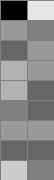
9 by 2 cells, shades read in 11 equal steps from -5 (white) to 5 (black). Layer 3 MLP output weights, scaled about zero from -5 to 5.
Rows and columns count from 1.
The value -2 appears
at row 4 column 1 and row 5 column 1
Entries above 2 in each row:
1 0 0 0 0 0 0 0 0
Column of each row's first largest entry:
1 2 1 2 2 2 1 1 2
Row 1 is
5 -4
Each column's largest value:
5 1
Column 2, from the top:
-4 0 -1 -1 1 1 -1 1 0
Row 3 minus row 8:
0 -2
